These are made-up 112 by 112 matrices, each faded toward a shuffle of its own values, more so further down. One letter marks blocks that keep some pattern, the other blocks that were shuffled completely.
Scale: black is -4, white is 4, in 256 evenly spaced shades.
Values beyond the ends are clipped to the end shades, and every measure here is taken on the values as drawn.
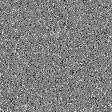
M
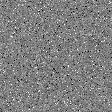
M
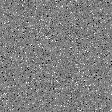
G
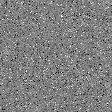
G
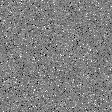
M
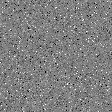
M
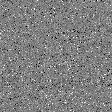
G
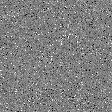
G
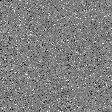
G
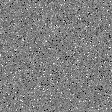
M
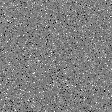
M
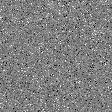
M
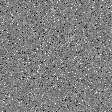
M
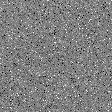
M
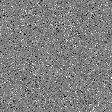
G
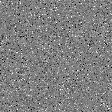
G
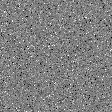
M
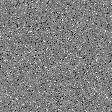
M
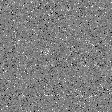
G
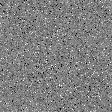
M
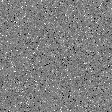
M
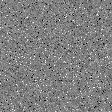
M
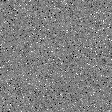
M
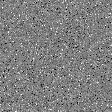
M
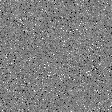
G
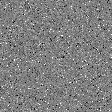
M
